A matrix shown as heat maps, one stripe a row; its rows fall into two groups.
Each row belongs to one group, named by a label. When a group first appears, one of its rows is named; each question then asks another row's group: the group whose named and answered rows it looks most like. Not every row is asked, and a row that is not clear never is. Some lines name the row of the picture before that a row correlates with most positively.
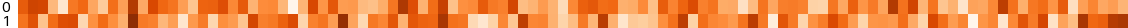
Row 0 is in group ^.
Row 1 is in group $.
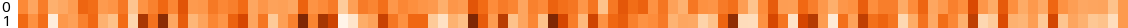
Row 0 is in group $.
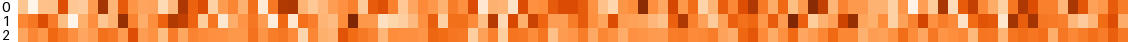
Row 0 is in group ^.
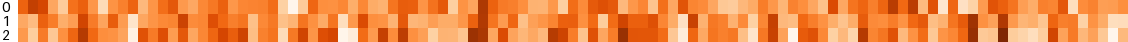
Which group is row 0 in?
^
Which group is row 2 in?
$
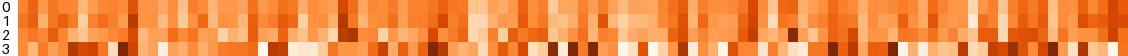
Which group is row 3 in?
^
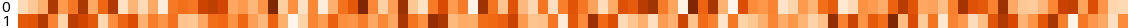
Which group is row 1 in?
^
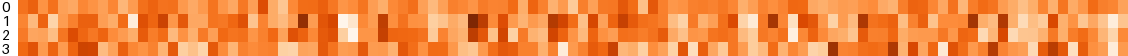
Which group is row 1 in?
$
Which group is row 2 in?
$
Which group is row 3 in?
^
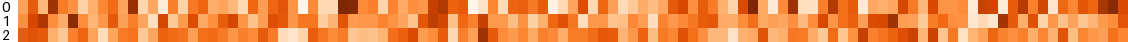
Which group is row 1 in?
^
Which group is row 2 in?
^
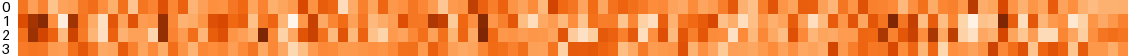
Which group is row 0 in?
$
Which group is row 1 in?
^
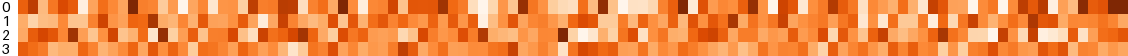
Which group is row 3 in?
^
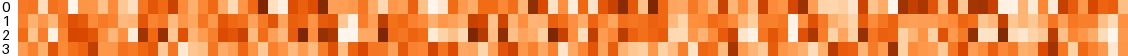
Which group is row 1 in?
$
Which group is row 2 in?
$
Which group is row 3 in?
^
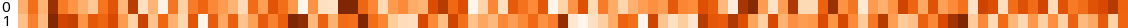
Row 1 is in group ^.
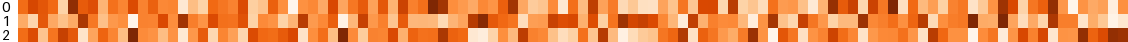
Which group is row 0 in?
^
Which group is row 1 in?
$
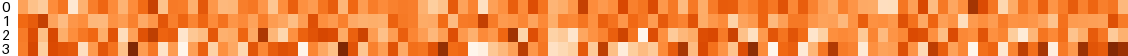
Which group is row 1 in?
^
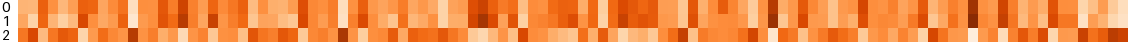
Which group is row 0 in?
$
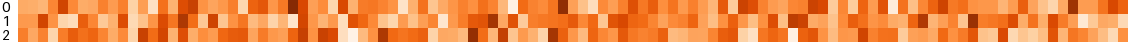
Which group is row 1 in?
$
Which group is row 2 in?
$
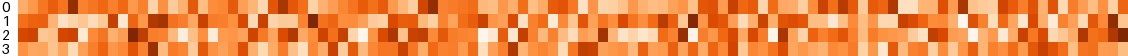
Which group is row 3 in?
^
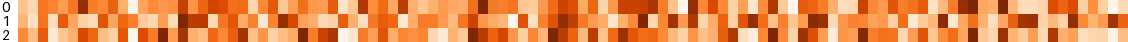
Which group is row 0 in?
$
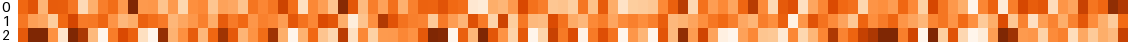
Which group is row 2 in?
^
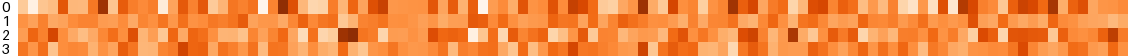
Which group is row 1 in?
$
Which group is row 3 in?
^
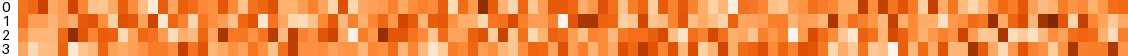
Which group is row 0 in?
^
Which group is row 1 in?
^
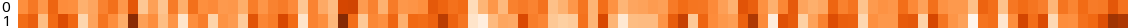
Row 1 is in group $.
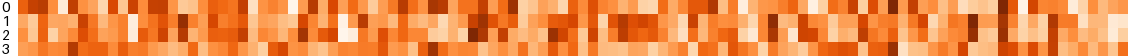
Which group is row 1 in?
$
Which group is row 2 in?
$
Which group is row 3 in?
^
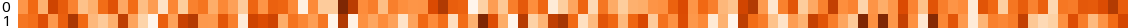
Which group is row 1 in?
^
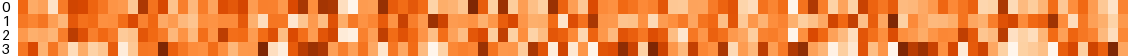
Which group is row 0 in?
$
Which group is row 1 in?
^
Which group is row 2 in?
$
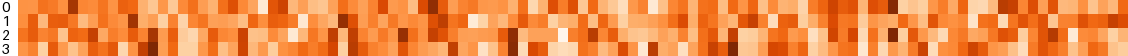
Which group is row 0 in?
^
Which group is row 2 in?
^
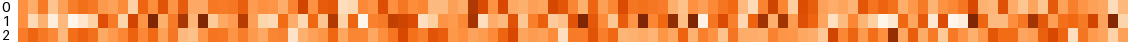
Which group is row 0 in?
$
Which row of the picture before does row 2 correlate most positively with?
2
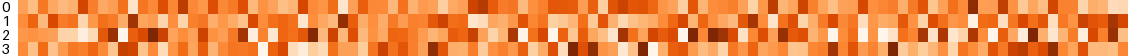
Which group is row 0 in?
$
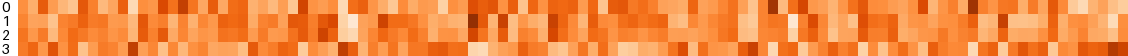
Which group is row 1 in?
$
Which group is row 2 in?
$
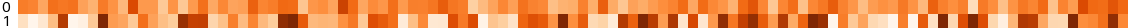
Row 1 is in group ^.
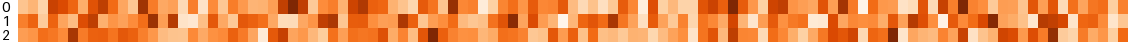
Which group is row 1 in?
^
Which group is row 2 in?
^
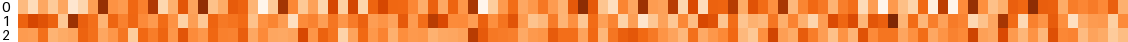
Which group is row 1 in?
^
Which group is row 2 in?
$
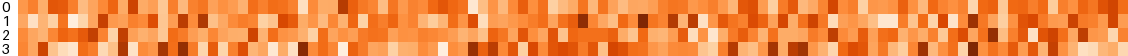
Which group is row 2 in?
^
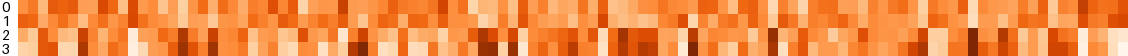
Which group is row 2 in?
$
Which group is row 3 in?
$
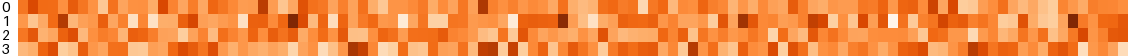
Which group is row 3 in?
$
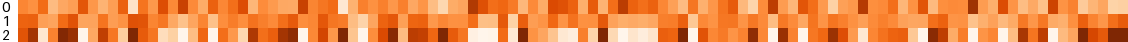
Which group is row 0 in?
$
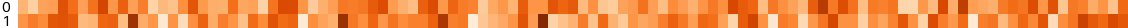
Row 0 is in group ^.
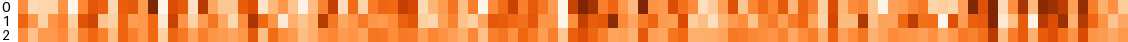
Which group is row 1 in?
^
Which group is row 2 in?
^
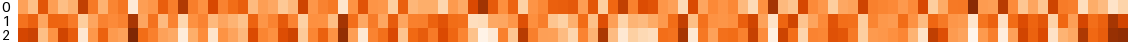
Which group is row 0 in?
$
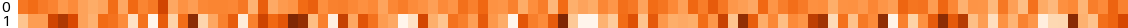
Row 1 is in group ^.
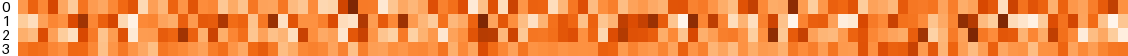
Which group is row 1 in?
$
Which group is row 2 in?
$
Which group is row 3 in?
^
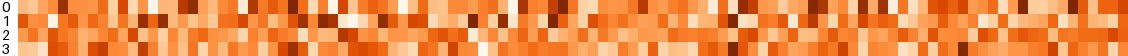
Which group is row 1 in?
$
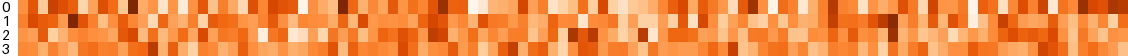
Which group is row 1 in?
^
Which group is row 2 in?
^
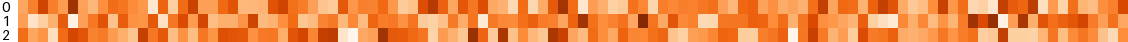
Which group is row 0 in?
^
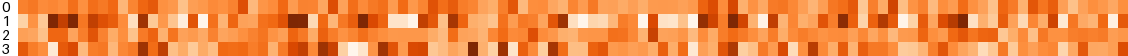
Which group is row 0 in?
^
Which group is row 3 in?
$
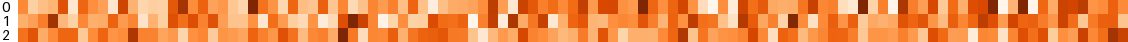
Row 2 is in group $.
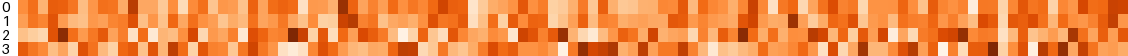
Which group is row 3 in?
^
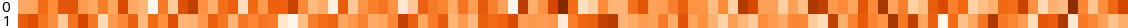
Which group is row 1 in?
^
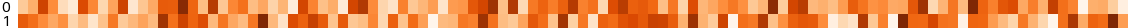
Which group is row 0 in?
$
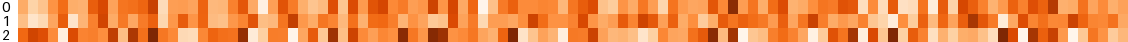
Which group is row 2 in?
^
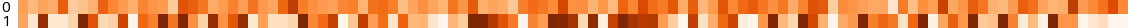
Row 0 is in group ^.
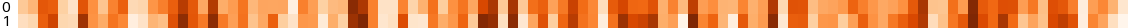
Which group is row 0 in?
$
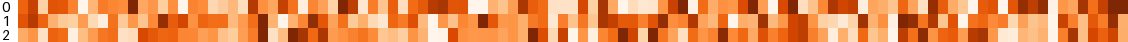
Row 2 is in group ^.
